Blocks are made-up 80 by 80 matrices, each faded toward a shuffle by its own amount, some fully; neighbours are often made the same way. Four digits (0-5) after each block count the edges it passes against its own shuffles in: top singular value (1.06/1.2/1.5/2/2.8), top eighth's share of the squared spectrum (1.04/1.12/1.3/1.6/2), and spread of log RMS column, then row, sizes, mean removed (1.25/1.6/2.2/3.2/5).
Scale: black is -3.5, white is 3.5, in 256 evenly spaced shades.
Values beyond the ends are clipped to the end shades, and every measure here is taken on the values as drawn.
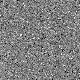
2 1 0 0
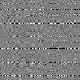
4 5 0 3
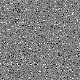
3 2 0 1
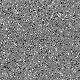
1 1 0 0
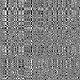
5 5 4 3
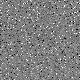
2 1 0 0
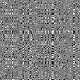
5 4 3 3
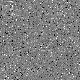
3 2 0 0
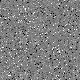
2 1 0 0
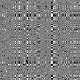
5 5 4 3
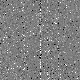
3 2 2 0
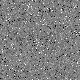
0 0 0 0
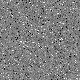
0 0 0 0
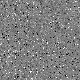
1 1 1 0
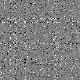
2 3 2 2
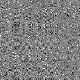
4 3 2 2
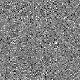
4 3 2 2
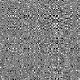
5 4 3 3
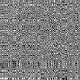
5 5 3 3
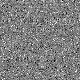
3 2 0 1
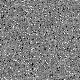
0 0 0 0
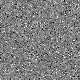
2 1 0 0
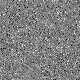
0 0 0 0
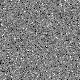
0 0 0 0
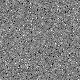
0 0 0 0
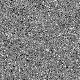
1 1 0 0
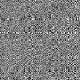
4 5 3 3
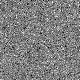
0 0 0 0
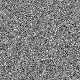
2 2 0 0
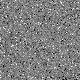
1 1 0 0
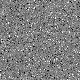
1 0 0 0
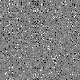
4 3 2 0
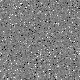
2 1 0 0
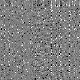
4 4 3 2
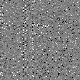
3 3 2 1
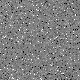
1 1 0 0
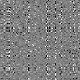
5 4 3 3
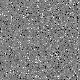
3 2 1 0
